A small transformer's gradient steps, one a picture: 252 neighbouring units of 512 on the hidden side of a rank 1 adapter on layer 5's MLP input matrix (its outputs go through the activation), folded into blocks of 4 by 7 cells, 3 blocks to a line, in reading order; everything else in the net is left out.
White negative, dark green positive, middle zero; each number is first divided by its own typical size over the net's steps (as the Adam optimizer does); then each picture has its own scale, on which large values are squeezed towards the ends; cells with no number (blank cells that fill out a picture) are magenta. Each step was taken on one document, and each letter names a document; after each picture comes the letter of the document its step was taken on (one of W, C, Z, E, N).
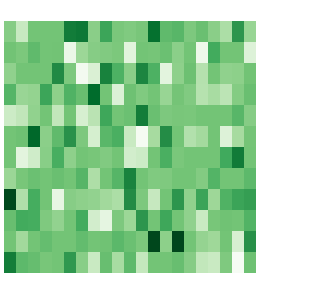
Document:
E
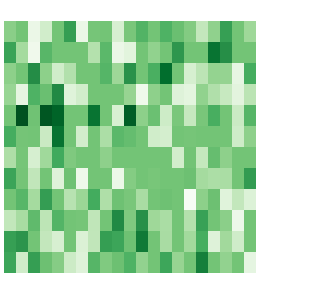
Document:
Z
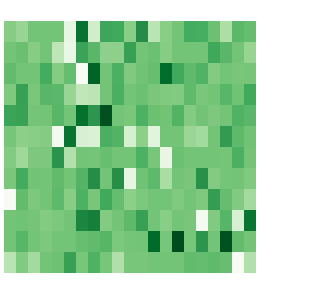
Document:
E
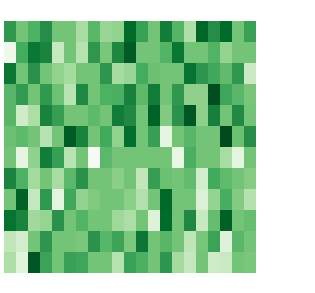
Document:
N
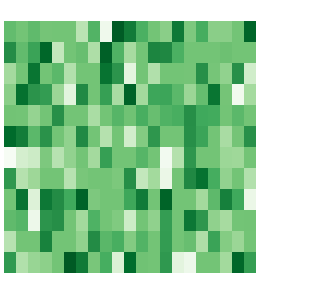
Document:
N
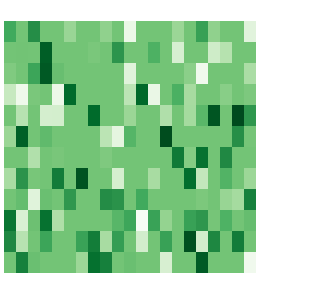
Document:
Z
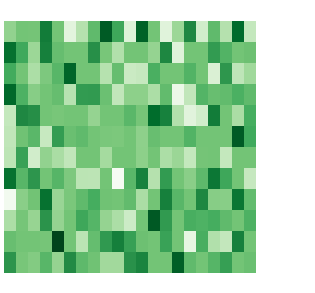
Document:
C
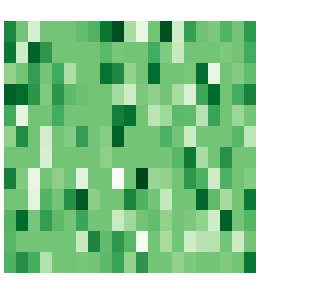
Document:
C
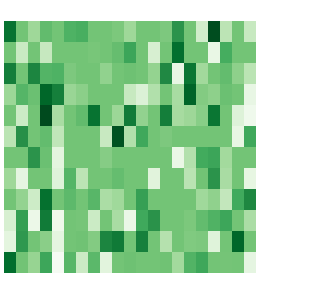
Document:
Z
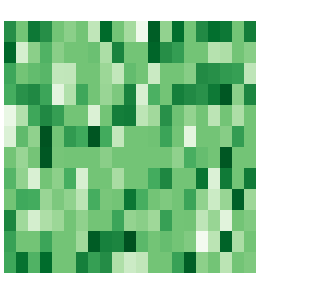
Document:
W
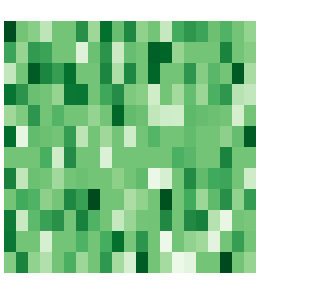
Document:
W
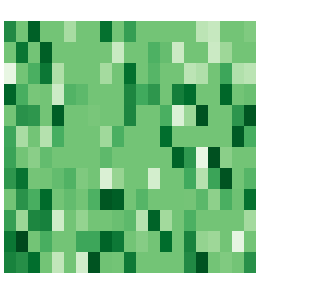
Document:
Z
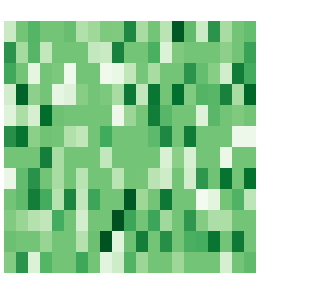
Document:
W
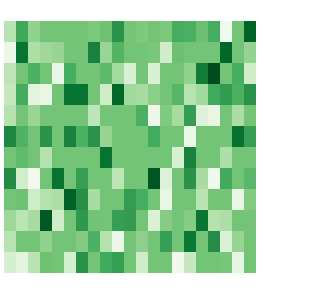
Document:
W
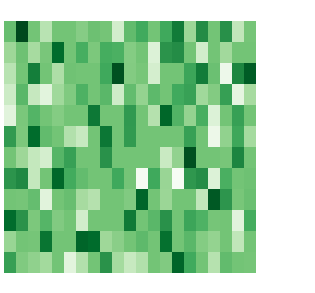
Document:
N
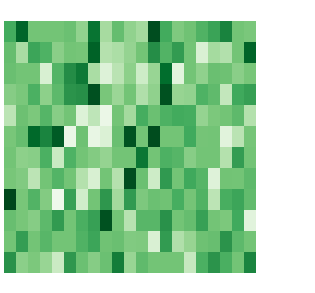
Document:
E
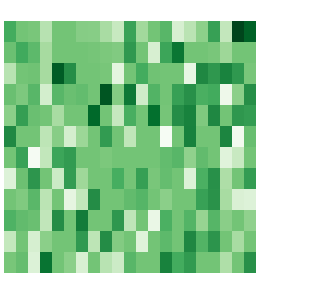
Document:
C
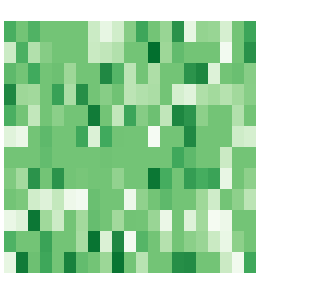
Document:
W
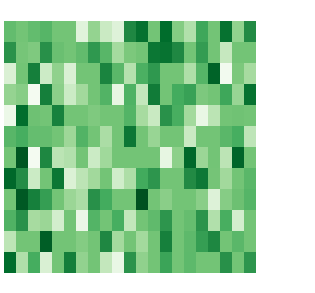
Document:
N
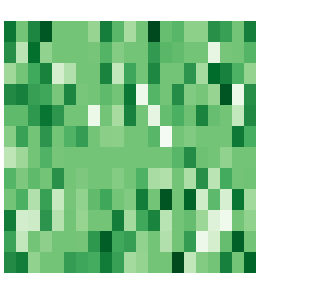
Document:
C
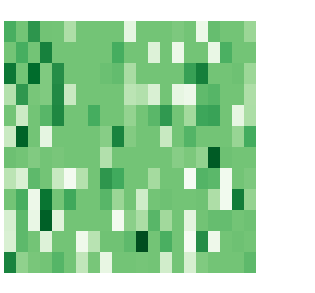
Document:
Z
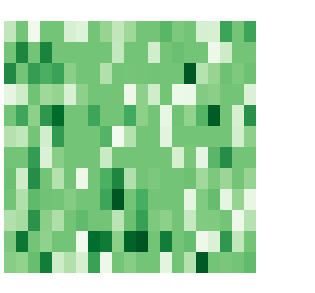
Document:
Z
